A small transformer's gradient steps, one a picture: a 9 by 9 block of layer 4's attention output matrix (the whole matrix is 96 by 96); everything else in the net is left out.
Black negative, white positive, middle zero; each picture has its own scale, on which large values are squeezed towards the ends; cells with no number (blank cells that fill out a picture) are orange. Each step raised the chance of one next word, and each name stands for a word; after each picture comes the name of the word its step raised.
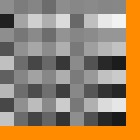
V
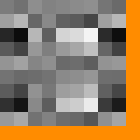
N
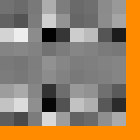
N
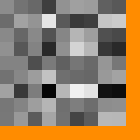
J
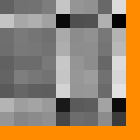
J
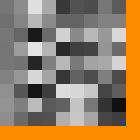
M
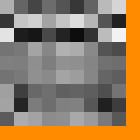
N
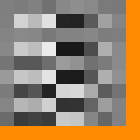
V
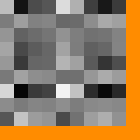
J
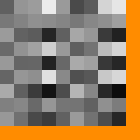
M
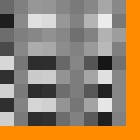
V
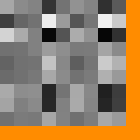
N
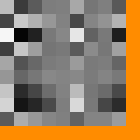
N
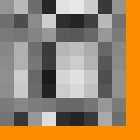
J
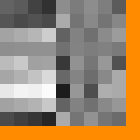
J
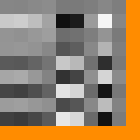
V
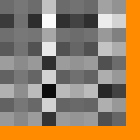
V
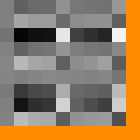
N
